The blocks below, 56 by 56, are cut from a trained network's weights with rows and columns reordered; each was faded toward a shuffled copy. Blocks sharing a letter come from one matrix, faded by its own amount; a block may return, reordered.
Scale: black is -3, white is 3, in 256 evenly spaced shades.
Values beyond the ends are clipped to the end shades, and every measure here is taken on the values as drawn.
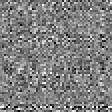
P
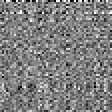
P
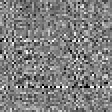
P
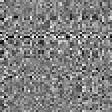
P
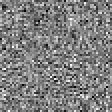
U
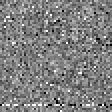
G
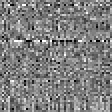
P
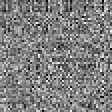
U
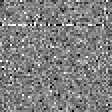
G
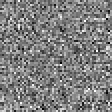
U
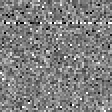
G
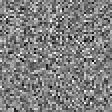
U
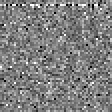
G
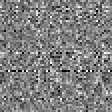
P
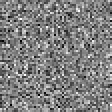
U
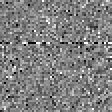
G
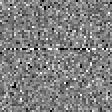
G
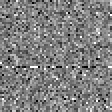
G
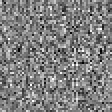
U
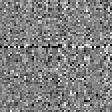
P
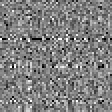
P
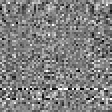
P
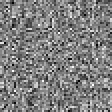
U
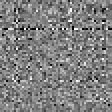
P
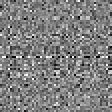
P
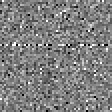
G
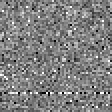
G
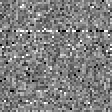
G
